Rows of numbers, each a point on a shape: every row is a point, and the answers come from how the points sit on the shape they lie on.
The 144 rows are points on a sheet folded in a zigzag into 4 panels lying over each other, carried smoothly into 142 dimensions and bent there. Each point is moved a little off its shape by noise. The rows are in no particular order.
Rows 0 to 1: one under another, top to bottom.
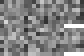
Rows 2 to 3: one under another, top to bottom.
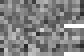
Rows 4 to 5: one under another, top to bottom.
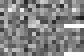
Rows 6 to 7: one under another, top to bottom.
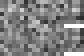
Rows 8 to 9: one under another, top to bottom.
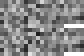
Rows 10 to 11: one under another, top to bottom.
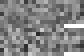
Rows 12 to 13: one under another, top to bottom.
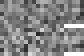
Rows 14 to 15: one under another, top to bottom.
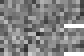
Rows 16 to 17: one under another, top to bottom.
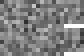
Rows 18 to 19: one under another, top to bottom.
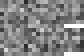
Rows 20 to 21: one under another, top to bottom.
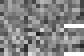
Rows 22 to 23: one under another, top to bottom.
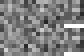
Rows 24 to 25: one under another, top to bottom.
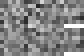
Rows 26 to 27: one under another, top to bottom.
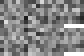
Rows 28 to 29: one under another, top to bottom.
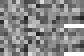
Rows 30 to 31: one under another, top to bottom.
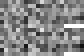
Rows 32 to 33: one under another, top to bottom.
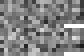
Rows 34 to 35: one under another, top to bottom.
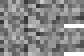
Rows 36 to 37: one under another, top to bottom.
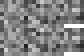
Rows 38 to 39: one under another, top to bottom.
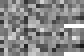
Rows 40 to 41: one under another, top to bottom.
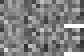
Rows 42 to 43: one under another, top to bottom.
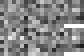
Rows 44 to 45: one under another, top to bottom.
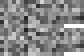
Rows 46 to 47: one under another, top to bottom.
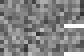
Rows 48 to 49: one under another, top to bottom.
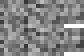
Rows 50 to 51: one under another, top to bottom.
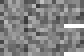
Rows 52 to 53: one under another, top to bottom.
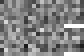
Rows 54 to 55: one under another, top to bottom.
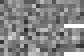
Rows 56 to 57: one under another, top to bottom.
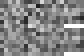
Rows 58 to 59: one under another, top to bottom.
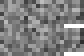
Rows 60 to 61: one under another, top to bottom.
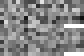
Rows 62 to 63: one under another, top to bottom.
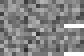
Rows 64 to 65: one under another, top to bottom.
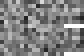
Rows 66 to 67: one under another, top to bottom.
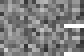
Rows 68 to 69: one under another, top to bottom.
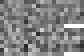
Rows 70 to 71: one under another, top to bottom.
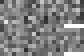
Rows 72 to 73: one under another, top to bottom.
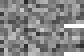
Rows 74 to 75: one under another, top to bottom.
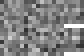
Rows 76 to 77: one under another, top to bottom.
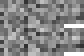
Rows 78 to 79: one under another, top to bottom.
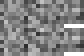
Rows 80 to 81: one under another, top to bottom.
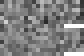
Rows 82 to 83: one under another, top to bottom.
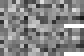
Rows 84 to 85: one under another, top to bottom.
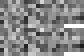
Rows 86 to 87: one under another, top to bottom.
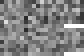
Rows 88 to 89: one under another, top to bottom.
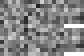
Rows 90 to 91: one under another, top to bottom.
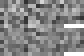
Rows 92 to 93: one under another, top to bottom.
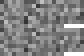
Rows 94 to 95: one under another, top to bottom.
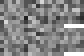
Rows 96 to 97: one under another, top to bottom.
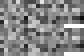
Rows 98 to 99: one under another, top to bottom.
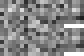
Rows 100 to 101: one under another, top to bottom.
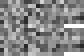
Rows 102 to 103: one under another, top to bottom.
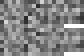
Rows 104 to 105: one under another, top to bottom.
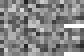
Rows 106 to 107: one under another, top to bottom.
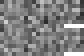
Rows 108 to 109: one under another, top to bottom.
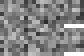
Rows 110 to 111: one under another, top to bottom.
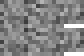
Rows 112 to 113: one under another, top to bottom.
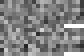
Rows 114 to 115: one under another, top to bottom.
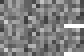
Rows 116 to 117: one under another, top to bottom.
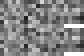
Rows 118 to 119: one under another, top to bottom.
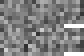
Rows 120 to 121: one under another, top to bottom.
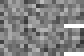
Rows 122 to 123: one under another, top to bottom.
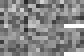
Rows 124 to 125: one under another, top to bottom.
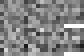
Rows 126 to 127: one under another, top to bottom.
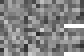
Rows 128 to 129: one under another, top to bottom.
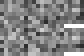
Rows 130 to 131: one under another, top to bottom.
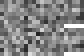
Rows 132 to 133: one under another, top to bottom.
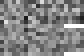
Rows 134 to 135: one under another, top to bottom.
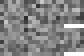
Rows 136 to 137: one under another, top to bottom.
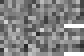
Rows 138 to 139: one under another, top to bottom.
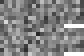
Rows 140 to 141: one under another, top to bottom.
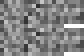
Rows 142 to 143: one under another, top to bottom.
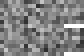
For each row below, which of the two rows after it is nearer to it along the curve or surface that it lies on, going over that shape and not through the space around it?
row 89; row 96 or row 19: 96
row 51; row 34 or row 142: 142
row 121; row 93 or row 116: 116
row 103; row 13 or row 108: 13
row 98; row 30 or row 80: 80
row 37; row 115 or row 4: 4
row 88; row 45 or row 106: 45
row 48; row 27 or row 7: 27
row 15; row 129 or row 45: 45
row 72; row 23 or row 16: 16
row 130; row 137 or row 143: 143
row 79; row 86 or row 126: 126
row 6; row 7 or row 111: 7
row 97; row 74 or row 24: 74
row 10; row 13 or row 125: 13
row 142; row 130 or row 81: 81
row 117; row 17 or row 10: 17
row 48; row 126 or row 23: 126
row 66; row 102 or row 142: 102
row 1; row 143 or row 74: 74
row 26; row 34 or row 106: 106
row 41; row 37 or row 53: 37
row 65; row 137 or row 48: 137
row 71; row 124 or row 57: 124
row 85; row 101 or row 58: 101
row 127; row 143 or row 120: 120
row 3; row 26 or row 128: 26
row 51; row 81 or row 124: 81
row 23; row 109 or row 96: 96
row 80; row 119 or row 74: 119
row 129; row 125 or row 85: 85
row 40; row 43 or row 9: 43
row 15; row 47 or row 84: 47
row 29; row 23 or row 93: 93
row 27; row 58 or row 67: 58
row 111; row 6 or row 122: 122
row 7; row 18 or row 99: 99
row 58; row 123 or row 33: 33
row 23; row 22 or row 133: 22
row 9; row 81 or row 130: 81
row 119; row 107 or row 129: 129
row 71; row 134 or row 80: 134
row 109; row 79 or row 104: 104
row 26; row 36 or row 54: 36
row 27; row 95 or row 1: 95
